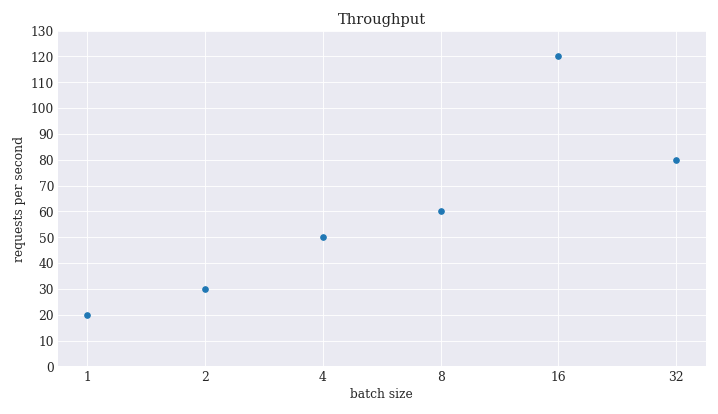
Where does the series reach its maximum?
16
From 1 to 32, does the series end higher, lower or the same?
higher
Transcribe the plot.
Title: Throughput
x-axis: batch size, ticks 1 2 4 8 16 32
y-axis: requests per second, ticks 0 10 20 30 40 50 60 70 80 90 100 110 120 130
Values:
20 30 50 60 120 80
